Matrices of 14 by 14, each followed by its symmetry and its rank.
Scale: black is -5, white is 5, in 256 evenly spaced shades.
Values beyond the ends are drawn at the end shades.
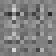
antisymmetric, rank two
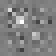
symmetric, rank three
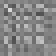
symmetric, rank three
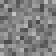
symmetric, full rank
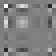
symmetric, rank one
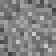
symmetric, full rank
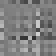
antisymmetric, rank two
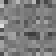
neither, rank three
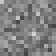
symmetric, full rank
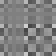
symmetric, rank one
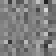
neither, rank three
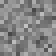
symmetric, full rank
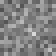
symmetric, full rank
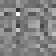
neither, rank three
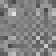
symmetric, rank three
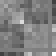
symmetric, rank three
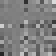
antisymmetric, rank two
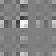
symmetric, rank one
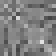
symmetric, rank three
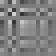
symmetric, rank one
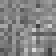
neither, rank three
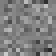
neither, rank three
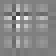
symmetric, rank one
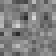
antisymmetric, rank two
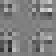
antisymmetric, rank two
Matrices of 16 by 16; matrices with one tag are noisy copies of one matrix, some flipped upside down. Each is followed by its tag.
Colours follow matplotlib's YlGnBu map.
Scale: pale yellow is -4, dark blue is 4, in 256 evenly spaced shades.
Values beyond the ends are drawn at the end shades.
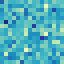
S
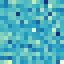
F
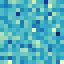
F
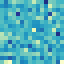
F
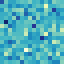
S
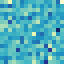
F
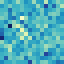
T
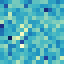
T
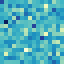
S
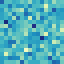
S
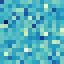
S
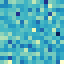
F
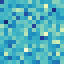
S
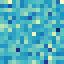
F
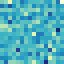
F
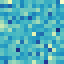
F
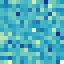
F
